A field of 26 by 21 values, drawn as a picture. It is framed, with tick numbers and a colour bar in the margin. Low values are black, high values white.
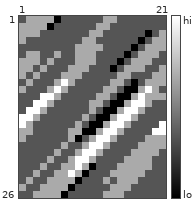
No row or column stands out. Neither half mirrors the other. On average the colour sits 50% of the way up the scale. Streaks slant up to the right. There is no overall slope. The bottom right is the calmest part.
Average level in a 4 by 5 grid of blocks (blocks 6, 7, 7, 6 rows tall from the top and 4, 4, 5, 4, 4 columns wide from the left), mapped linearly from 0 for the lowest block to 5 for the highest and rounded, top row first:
4 0 3 0 2 | 4 4 2 1 5 | 4 1 3 5 4 | 2 4 2 5 2
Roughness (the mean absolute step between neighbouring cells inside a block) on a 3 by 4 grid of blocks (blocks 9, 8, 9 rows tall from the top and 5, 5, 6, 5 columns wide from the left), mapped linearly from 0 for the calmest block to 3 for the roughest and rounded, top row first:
1 0 1 1 / 2 1 3 2 / 1 3 1 0
